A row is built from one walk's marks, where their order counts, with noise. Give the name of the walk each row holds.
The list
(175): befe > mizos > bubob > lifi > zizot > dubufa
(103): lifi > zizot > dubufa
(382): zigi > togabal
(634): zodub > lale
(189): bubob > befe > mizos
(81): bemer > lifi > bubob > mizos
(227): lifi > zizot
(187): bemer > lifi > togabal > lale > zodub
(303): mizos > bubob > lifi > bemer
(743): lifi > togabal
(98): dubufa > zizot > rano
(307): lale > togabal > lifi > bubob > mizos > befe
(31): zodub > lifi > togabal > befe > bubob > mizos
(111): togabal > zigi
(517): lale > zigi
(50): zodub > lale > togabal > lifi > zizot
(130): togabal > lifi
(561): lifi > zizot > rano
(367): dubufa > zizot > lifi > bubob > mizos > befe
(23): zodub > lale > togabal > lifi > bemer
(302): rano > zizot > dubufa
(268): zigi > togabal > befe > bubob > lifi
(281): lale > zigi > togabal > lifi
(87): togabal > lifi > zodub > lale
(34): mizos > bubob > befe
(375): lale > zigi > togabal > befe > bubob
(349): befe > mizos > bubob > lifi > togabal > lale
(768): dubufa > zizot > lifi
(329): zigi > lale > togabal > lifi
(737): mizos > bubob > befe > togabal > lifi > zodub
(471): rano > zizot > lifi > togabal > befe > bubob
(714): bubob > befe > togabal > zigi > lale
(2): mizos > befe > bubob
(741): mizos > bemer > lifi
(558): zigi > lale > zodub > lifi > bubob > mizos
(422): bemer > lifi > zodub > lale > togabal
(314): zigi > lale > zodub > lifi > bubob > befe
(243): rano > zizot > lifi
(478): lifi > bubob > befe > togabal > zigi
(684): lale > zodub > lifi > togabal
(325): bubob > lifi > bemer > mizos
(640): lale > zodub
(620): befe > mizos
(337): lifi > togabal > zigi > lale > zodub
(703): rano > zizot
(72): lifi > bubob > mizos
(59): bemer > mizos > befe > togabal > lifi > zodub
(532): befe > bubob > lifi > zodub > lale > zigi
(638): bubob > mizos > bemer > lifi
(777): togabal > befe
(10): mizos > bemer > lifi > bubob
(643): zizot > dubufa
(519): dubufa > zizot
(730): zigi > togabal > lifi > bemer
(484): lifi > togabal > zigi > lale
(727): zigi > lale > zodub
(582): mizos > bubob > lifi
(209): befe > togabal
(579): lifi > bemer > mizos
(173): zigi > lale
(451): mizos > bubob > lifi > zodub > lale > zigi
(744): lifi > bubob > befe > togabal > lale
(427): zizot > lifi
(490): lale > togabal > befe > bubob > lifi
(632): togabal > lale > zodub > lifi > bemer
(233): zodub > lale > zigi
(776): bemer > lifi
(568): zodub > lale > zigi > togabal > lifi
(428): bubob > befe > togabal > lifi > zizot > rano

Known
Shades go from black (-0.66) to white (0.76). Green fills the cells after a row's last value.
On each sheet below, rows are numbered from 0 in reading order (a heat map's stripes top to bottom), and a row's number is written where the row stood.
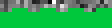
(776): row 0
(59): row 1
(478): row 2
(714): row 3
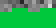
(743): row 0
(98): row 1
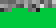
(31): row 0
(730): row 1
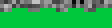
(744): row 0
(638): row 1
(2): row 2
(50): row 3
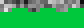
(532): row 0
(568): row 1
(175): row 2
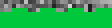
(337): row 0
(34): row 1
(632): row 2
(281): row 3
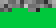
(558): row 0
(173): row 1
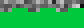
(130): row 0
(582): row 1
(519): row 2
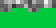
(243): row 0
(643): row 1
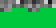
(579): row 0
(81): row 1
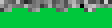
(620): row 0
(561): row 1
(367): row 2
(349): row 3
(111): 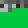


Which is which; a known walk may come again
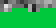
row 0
(478)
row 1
(281)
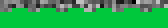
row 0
(227)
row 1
(777)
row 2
(634)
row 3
(111)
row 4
(422)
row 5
(325)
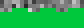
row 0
(103)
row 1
(517)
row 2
(768)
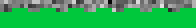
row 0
(329)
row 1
(638)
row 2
(72)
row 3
(175)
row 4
(640)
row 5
(98)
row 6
(31)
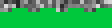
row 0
(233)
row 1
(303)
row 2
(684)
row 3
(23)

